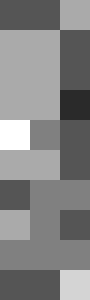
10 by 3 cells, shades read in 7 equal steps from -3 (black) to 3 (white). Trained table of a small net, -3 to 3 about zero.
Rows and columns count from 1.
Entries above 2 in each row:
0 0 0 0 1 0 0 0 0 0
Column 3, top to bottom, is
1 -1 -1 -2 -1 -1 0 -1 0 2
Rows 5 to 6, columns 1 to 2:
3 0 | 1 1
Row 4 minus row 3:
0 0 -1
